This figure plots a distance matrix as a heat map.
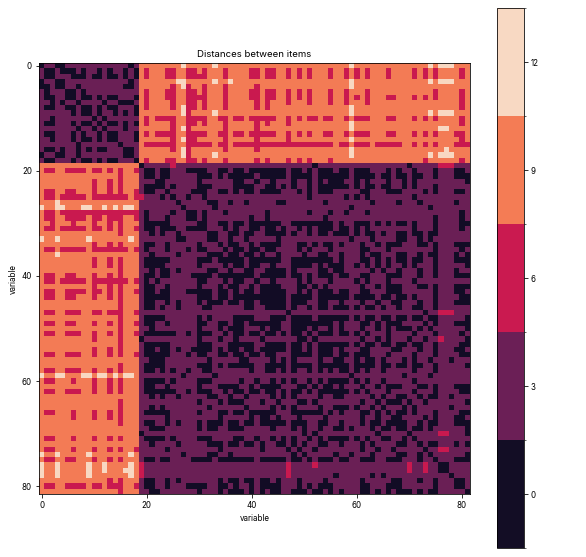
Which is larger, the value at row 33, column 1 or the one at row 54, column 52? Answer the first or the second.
the first
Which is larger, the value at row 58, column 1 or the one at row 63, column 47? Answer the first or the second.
the first
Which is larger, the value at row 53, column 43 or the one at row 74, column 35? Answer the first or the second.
the second
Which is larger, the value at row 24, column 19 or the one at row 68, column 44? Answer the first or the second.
the first
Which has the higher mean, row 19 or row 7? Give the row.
7
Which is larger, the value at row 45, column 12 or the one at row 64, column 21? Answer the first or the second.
the first
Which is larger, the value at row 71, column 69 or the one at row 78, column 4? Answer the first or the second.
the second
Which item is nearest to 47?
73
